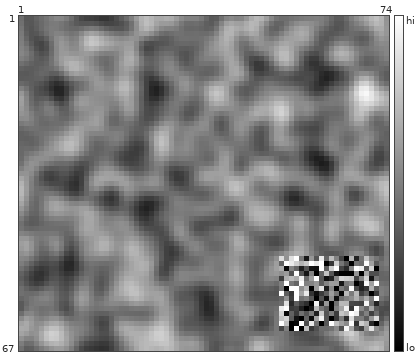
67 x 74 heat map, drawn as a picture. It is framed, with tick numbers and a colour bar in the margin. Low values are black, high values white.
Grain: blotchy. Odd patch: rougher, in the bottom right. Roughest part: bottom right.
